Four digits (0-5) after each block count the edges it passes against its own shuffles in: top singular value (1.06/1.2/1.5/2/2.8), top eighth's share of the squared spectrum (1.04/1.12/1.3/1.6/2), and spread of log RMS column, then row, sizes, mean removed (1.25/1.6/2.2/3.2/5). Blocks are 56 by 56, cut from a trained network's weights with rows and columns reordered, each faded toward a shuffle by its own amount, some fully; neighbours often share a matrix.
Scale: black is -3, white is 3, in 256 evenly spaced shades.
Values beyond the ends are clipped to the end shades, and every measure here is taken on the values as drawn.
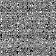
2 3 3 0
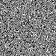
0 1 0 0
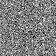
0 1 0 0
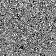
0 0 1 0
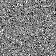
0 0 0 0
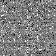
1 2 2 0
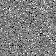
0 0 0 0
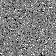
0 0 0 0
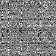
3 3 2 0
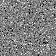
0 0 0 0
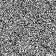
2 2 0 0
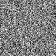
3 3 1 0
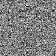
3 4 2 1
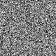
2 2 0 0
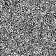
0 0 0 0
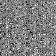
2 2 0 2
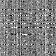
4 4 1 3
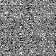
2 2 2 0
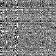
3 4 3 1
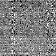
3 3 3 0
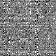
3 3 3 0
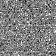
1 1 1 0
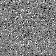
0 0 1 0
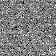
1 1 1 0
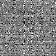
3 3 2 0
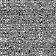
3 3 3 0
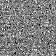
0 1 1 0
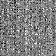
3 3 0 2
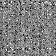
2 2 0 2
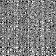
3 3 0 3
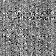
3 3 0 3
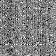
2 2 0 2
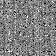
2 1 0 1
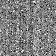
2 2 0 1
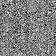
1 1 0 0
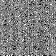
2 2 0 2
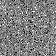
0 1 0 0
